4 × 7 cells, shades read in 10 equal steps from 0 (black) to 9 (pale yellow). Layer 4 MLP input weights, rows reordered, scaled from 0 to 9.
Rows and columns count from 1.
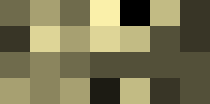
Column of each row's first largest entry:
4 2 2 5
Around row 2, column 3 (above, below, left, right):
4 4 8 8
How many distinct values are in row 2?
5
